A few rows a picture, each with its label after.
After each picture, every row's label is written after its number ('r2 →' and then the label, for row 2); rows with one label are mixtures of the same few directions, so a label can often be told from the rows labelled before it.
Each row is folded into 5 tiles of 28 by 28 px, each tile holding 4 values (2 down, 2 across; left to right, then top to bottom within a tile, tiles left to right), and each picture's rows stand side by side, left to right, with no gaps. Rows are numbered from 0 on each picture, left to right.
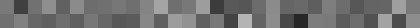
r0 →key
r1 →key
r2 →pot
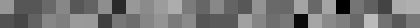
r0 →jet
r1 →jet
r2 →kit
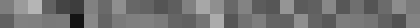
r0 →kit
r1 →kit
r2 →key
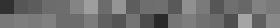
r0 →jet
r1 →pot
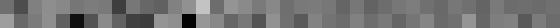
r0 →key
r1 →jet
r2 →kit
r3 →jet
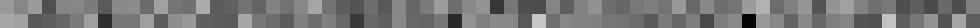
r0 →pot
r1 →key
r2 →kit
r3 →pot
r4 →jet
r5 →jet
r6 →jet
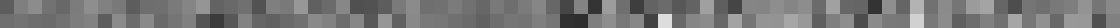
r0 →key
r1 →key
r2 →key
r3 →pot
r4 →pot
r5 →kit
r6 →kit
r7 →kit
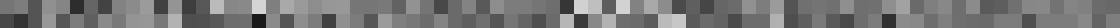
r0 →pot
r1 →pot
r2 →jet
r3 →key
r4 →key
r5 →kit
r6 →jet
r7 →jet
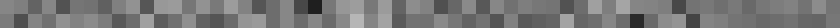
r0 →kit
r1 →key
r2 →kit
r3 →key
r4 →key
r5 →pot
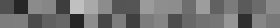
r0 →key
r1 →pot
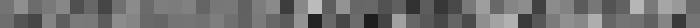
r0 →pot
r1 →kit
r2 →kit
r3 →jet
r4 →pot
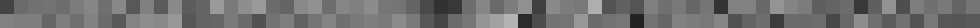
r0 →jet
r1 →pot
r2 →key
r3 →jet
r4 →kit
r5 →key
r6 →key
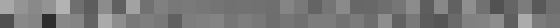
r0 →jet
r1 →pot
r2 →key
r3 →pot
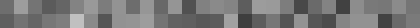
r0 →key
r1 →pot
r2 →key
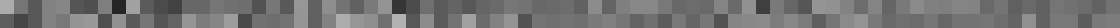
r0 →jet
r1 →jet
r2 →pot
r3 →jet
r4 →key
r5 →kit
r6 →pot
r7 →jet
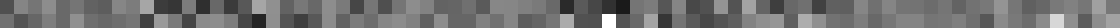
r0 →kit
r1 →key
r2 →pot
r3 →key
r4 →jet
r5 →pot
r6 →pot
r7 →key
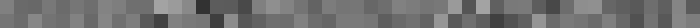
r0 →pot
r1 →kit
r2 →key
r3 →kit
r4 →kit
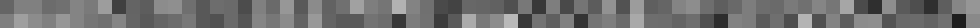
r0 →pot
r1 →kit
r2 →pot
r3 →jet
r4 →kit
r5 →pot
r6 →key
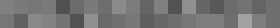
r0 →kit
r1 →pot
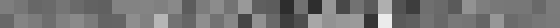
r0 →key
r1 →pot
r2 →pot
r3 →kit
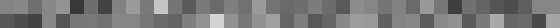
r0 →pot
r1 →key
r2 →key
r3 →key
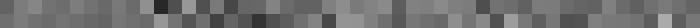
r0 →kit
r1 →key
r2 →jet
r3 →kit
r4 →pot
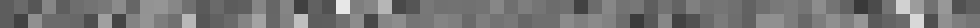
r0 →pot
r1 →jet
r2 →kit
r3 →pot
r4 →key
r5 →key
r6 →kit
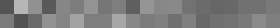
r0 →key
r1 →jet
